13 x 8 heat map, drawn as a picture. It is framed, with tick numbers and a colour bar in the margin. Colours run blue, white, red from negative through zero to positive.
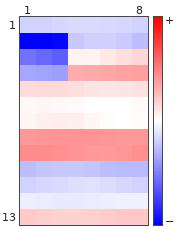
The top left is the roughest part. In the top left lies a patch that is lower than the rest. The ninth with the lowest average is the top left. Streaks run across, left to right. Overall the values sit about 50% of the way up the scale.
